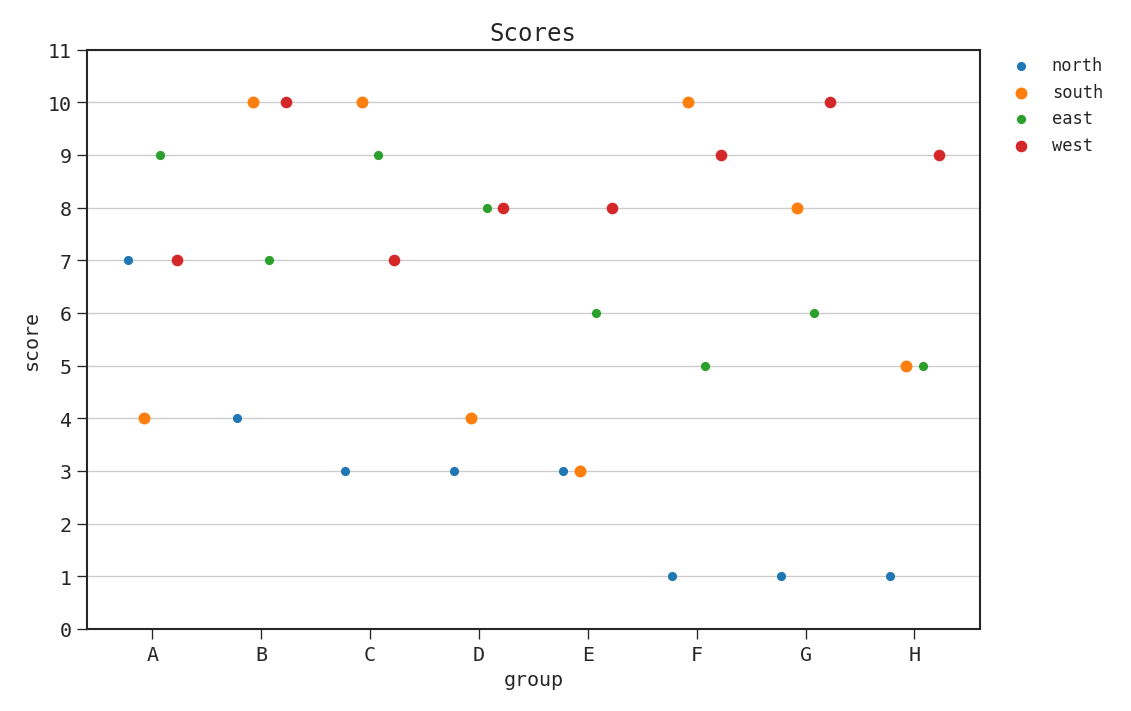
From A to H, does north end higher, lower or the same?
lower
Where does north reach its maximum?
A
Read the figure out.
Title: Scores
x-axis: group, ticks A B C D E F G H
y-axis: score, ticks 0 1 2 3 4 5 6 7 8 9 10 11
Legend: north, south, east, west
Values:
north: 7 4 3 3 3 1 1 1
south: 4 10 10 4 3 10 8 5
east: 9 7 9 8 6 5 6 5
west: 7 10 7 8 8 9 10 9
